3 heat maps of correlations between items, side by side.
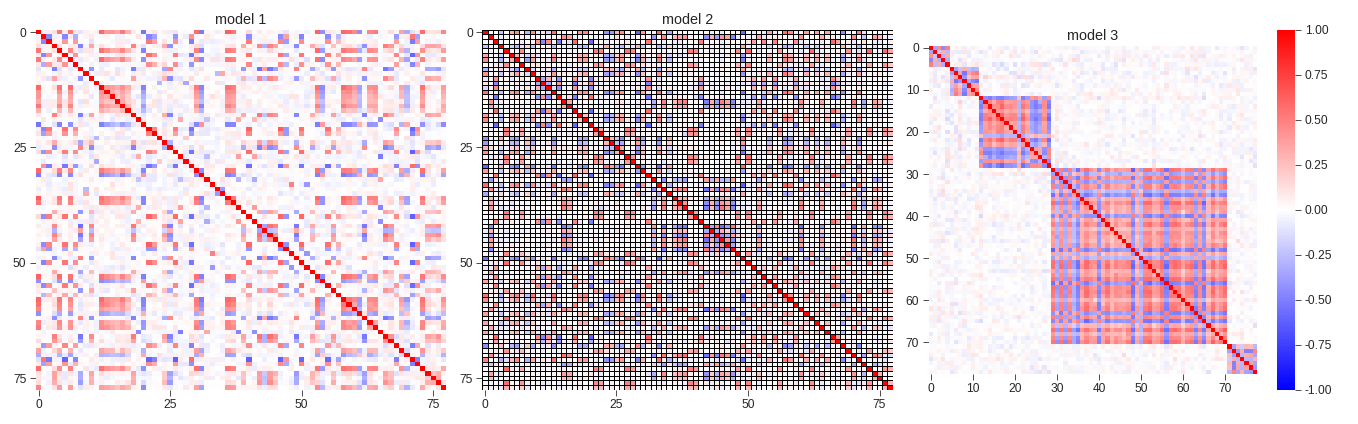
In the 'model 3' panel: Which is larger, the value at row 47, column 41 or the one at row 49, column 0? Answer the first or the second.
the first
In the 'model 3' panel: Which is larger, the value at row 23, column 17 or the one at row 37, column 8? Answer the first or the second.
the first
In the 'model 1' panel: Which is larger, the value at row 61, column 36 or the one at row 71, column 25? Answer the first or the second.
the second
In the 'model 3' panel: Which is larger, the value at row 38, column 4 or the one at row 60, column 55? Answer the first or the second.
the second
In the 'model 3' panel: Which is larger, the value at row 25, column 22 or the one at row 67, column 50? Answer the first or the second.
the second
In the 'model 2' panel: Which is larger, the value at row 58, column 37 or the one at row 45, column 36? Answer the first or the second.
the second
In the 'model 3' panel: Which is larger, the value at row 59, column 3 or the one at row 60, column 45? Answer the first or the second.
the second
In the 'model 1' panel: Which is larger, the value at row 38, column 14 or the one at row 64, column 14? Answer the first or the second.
the second
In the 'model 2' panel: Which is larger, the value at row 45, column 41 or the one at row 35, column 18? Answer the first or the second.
the first
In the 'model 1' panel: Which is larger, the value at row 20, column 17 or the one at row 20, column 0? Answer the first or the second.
the first
